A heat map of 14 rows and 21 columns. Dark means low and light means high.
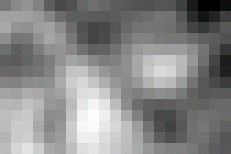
The field climbs toward the bottom left. The top right is the ninth with the lowest average. There are no lone odd cells. The bottom middle is the ninth with the highest average.
